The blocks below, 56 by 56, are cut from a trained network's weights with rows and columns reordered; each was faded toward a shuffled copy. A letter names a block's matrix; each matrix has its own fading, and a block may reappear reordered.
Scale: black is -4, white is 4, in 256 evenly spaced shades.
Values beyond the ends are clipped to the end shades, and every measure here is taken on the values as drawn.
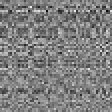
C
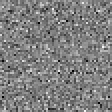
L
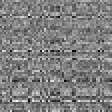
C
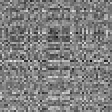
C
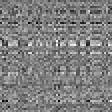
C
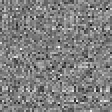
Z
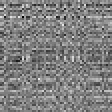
C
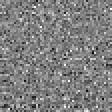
L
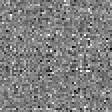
L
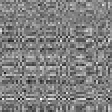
C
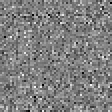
L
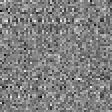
Z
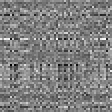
C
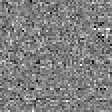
L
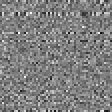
Z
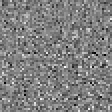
L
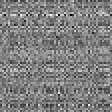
C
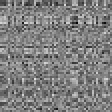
C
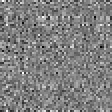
Z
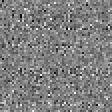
L
